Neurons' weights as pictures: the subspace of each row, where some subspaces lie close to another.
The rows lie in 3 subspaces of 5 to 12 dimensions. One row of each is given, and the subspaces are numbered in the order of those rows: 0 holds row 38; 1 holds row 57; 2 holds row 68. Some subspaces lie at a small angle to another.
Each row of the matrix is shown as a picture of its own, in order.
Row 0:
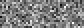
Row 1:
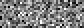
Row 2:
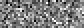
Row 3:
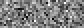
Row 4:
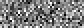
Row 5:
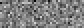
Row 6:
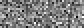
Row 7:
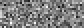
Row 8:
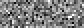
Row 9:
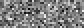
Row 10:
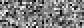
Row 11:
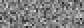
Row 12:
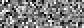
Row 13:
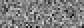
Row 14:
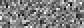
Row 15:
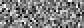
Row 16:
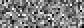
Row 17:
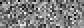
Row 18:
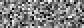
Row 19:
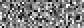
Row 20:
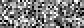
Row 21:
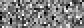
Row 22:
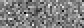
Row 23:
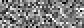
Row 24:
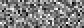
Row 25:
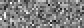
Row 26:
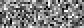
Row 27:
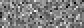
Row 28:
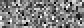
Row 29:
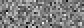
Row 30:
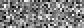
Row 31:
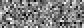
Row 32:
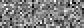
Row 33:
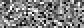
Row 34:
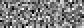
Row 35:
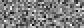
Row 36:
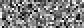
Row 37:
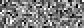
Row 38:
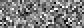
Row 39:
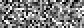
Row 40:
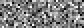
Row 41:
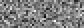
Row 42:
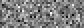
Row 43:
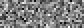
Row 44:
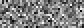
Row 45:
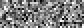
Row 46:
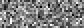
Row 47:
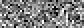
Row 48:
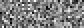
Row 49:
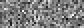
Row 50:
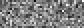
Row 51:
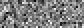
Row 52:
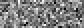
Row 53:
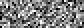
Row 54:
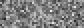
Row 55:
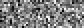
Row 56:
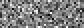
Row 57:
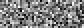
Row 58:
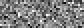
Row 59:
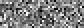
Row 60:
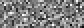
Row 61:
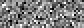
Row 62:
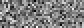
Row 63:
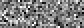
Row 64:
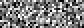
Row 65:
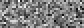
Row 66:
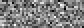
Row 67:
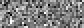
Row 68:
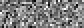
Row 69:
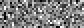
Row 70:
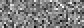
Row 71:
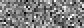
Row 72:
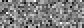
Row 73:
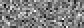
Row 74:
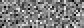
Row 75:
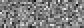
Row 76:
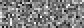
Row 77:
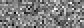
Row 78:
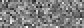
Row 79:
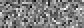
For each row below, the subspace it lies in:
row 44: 2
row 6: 1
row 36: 1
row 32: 0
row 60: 2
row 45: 1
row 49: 0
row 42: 0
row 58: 1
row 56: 2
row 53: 1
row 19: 0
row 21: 2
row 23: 2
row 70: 0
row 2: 1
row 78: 1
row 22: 0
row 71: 0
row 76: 1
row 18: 0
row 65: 0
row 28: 1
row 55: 1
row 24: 0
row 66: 0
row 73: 1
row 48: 1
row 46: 2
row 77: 0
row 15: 0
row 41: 1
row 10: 0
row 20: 0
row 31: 1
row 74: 0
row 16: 2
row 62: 1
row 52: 2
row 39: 1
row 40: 0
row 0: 0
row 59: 0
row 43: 1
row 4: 0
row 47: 0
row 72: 1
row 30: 1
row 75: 2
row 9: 0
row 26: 2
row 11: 1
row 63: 0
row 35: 2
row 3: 1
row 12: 2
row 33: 2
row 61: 0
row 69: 0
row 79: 2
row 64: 0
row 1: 0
